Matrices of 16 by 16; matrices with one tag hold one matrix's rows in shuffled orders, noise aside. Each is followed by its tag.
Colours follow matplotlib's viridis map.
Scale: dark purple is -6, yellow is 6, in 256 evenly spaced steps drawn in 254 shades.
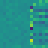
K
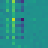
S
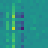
S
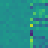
K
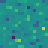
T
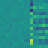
K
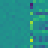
K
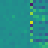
K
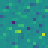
T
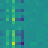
S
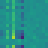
S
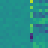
K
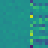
K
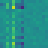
S
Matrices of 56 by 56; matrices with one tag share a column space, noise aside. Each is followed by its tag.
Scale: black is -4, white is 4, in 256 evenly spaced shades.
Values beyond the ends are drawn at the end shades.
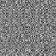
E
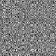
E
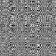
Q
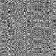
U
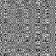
E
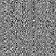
U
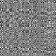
U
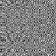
E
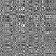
Q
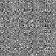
U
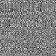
U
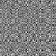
E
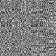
U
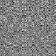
Q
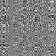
Q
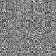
U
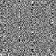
E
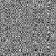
E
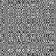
E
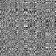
U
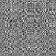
U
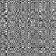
U
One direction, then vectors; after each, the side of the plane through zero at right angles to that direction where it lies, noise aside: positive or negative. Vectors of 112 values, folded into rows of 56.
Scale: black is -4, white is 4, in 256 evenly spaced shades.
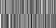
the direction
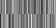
negative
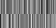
negative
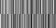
positive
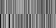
negative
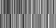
negative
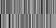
negative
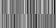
positive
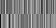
negative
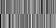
negative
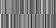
positive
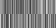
positive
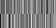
negative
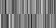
positive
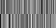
negative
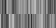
positive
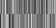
negative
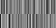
negative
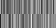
negative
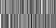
positive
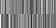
positive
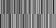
negative
